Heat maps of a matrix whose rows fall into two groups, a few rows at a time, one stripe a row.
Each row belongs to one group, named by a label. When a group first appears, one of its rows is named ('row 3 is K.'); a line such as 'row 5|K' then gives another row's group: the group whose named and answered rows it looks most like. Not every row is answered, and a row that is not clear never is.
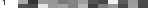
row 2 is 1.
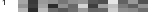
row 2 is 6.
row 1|1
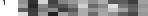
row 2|6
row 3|6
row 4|6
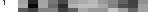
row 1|6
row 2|6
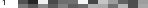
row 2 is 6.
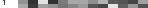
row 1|6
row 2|1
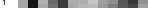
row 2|6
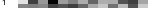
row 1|6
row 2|6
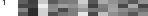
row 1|6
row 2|1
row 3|1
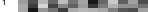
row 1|1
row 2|1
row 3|6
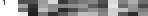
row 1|1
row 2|1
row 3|1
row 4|6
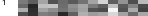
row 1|6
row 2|1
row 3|1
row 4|6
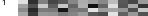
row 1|6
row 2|1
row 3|6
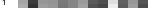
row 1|1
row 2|1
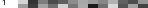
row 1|6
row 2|1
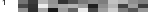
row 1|1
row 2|1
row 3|6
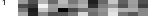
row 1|1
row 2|1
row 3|1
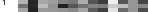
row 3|1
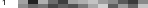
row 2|6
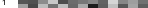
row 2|1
